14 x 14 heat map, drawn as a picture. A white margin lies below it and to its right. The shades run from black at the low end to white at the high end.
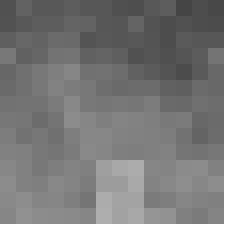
Odd patch: higher, in the bottom middle. Roughest part: bottom middle. Ninth with the lowest average: top right. Slope: up to the bottom.
